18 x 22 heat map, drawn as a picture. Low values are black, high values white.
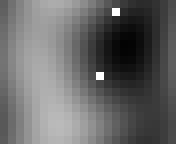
The bottom right is the calmest part. Overall the values sit about 40% of the way up the scale. Two lone cells stand out, each far higher than its neighbours.
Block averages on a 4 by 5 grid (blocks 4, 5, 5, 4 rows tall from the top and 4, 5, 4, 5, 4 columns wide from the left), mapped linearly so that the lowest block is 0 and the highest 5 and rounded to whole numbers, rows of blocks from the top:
3 4 3 1 1
4 4 2 0 1
4 5 3 1 2
3 5 4 2 1
